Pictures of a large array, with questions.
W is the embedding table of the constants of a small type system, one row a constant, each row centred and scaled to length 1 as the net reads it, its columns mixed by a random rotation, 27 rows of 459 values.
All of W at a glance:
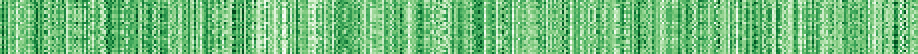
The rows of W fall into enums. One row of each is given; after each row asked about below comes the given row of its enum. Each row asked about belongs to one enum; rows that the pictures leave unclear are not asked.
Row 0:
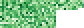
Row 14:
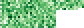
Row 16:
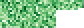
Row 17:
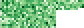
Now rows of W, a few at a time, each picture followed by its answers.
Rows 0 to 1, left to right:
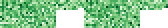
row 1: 17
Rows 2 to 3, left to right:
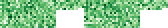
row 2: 14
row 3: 0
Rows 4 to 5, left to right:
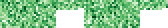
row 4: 16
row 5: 14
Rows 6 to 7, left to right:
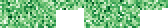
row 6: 14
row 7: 16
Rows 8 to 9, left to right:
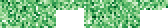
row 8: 16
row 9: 14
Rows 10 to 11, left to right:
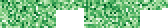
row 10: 16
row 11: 0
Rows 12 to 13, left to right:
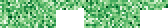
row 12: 14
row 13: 17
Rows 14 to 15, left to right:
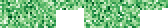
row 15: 16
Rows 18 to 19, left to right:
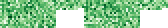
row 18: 14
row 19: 0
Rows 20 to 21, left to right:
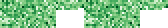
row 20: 17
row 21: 17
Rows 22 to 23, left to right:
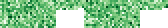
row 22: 14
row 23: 17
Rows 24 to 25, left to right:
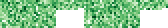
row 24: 16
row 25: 14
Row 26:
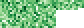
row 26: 16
